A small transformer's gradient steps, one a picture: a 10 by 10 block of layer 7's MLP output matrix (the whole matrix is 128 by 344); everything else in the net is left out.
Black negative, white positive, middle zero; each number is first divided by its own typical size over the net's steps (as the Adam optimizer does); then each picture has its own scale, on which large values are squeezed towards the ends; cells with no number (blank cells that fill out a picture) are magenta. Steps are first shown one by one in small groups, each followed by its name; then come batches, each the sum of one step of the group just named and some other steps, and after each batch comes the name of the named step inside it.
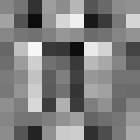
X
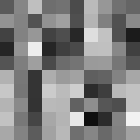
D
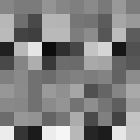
D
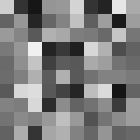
X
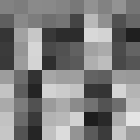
D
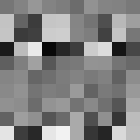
D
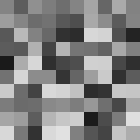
D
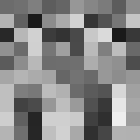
X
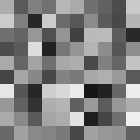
D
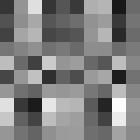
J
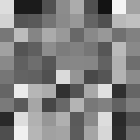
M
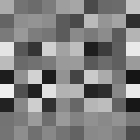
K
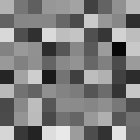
K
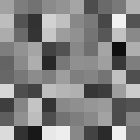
K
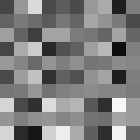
J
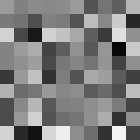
K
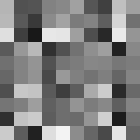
M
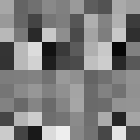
M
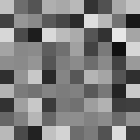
K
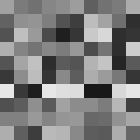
K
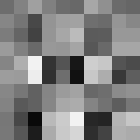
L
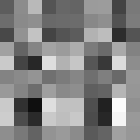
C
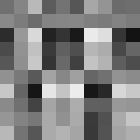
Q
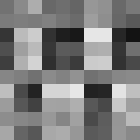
Q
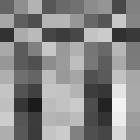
C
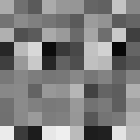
Q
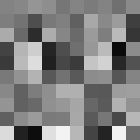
L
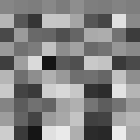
L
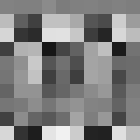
L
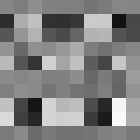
C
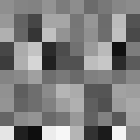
L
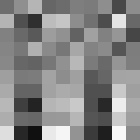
C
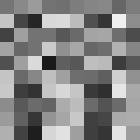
L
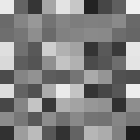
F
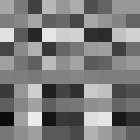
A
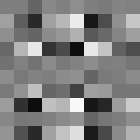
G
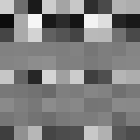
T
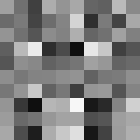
G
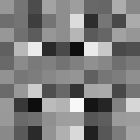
G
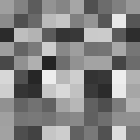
T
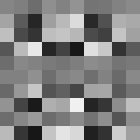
G
